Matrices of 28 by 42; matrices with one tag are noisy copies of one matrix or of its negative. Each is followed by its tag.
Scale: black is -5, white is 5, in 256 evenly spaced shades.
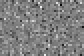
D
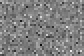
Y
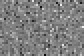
D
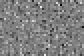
D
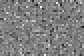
D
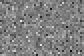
Y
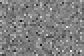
Y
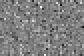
D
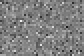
Y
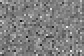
Y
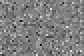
Y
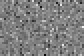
D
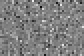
D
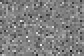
Y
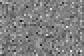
Y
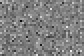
Y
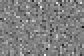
D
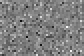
Y
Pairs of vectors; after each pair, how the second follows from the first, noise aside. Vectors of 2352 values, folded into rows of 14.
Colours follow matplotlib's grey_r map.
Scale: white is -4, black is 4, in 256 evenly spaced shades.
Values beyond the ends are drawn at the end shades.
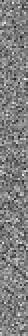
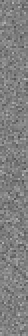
shrunk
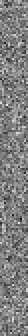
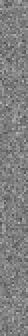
shrunk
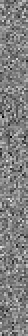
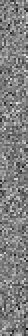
wrapped around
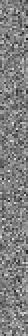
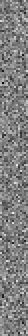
wrapped around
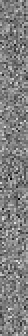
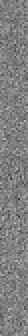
shrunk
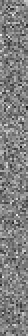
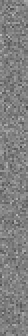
shrunk
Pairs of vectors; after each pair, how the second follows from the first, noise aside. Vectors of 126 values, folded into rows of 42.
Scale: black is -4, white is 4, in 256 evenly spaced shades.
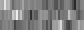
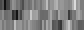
negated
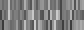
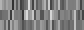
reversed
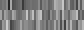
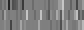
partly zeroed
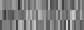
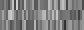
reversed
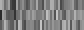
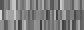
negated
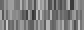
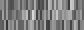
negated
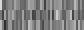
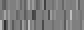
partly zeroed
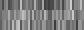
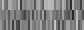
negated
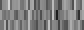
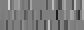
partly zeroed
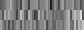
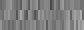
shrunk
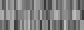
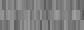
shrunk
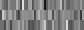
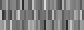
negated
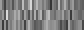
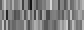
negated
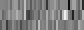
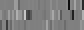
partly zeroed
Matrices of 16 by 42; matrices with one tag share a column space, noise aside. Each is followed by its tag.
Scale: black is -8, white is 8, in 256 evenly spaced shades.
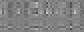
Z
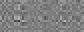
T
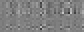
Z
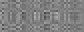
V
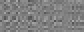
T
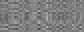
V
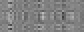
V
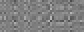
T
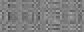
V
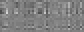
Z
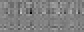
Z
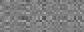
T
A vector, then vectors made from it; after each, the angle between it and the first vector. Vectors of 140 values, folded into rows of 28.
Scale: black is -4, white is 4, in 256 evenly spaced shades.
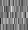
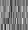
partly opposed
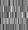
nearly parallel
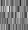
orthogonal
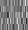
partly aligned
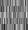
orthogonal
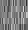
partly aligned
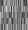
partly opposed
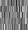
orthogonal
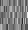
partly aligned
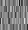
partly aligned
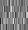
nearly parallel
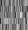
partly aligned
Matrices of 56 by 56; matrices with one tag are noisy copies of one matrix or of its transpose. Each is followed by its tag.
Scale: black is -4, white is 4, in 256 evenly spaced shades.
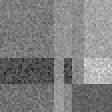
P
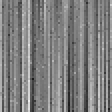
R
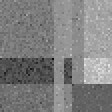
P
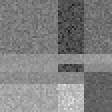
P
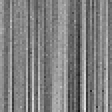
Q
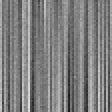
R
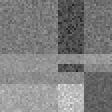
P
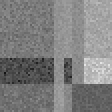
P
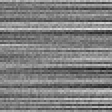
R
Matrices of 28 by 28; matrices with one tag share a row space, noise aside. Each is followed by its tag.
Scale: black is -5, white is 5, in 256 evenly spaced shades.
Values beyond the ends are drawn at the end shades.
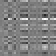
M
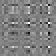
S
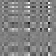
S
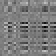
M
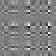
S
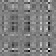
S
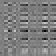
M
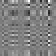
S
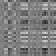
M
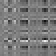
M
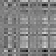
M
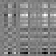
M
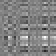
M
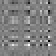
S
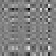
S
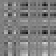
M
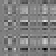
M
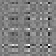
S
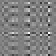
S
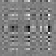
S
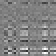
M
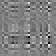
S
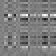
M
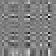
S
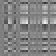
M
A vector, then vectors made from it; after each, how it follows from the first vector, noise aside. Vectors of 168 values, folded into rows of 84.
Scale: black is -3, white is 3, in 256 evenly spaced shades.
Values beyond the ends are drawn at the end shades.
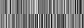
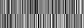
negated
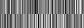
negated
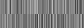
shrunk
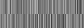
shrunk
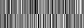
negated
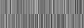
shrunk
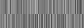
shrunk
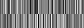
negated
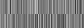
shrunk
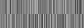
shrunk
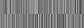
shrunk
